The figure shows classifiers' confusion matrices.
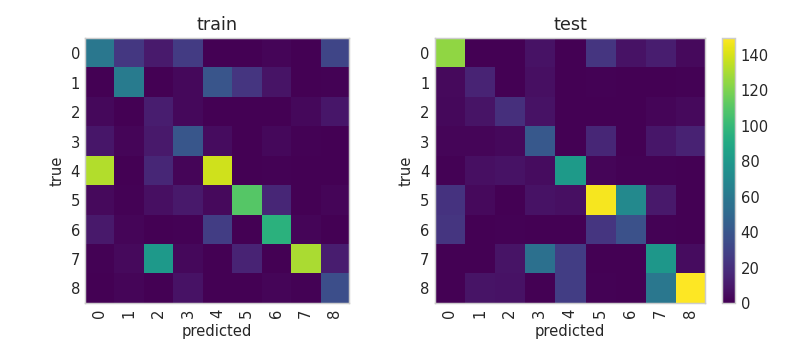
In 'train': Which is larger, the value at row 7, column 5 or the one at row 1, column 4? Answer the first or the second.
the second
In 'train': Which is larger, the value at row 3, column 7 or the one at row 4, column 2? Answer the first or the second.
the second
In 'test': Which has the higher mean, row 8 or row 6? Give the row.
8
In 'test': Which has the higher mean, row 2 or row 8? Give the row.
8
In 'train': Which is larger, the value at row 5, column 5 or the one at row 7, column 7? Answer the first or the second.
the second
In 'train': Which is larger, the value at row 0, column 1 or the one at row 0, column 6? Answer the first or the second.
the first
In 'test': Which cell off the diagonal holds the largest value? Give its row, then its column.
5, 6
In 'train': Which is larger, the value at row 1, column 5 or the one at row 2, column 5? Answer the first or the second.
the first
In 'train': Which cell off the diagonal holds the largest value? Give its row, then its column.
4, 0
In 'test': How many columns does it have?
9
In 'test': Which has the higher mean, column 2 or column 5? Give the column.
5
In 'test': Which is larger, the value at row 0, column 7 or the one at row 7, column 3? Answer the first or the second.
the second
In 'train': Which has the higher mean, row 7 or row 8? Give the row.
7
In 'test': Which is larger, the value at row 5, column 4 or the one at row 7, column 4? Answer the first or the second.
the second
